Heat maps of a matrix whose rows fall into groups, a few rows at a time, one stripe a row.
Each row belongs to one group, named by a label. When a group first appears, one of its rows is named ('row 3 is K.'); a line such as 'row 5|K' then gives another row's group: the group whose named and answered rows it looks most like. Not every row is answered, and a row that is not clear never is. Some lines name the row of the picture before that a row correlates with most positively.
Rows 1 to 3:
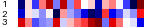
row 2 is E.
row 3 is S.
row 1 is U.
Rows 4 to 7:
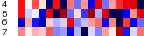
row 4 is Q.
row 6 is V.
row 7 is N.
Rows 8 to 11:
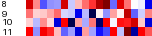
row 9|N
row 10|Q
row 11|N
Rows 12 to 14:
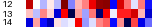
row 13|Q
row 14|V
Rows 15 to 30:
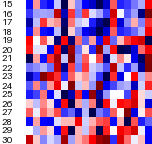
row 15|E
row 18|E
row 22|U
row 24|U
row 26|Q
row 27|N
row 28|V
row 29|Q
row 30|S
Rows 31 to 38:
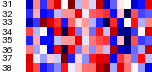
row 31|U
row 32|V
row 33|E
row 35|V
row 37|S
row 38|S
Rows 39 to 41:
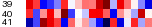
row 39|S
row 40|S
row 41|E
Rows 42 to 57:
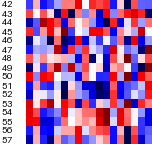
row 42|V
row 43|Q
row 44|E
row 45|S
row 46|V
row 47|U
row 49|U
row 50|N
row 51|E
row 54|S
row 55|S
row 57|V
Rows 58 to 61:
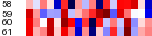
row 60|N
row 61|N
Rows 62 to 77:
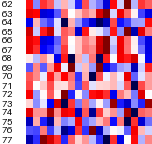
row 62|N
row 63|S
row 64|E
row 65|N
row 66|S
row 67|S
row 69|U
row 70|N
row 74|N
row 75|V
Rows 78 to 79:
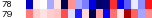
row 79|N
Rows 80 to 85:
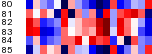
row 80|E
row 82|S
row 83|S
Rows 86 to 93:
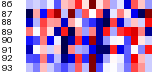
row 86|V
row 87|U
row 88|E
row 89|Q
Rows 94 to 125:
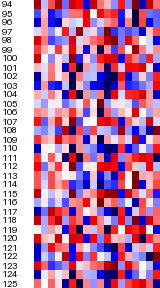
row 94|N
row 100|S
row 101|Q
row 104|Q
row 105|V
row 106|N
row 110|E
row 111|Q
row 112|S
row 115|S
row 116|V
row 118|N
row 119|Q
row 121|E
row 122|U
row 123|S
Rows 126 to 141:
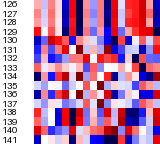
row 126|Q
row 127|Q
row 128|Q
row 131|U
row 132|V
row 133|N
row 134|U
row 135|V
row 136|U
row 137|V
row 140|S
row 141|E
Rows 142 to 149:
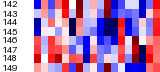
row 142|U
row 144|E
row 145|E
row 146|N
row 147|N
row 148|N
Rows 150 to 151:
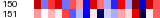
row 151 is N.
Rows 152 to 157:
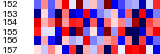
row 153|V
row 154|N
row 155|U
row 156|V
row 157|Q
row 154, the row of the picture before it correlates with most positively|151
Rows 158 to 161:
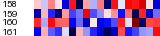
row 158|Q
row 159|V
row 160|N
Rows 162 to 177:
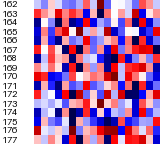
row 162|V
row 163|N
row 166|V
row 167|Q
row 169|Q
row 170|S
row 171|V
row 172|U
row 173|V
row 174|V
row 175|E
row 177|Q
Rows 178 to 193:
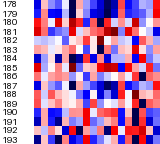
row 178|E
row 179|E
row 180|N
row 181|S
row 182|V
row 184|V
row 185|S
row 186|N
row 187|E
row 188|N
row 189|N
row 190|V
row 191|V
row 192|Q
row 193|V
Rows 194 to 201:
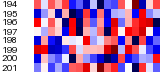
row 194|N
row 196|Q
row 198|V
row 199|S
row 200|E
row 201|V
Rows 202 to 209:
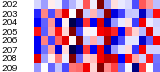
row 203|U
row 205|S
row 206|U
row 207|V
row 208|S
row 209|V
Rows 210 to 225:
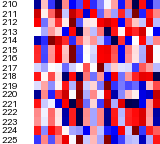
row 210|V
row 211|N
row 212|S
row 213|Q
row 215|S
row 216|S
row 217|V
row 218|Q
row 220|U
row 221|U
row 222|Q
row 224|N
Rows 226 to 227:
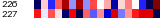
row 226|U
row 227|Q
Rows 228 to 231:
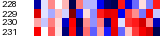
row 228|E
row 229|S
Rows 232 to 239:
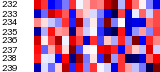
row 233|E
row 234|U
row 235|E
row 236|N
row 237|S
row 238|U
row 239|U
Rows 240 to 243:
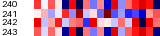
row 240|Q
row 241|U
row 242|N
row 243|Q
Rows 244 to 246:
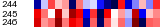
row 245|N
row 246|N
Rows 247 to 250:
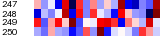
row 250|V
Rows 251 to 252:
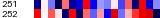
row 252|Q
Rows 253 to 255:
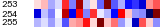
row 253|U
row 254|U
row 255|V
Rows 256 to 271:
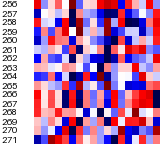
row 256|S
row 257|E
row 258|U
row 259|U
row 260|E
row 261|Q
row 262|E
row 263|N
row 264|V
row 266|Q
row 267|Q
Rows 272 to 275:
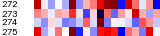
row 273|N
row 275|S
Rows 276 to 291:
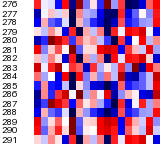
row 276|U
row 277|E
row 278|E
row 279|Q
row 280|E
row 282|Q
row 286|U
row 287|E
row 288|E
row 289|S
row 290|S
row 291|Q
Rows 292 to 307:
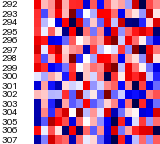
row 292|N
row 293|S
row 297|N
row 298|S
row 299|S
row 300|Q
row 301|V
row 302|U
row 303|V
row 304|U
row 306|Q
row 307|E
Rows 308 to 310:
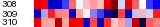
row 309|E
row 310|N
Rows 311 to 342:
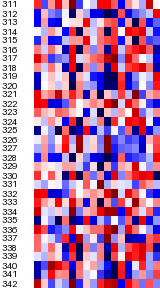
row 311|S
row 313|V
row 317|S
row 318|Q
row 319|E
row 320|E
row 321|N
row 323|N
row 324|Q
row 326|U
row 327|U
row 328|E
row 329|N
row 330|Q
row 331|V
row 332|S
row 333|N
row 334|S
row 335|V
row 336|S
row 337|U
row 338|Q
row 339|Q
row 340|E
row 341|E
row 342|S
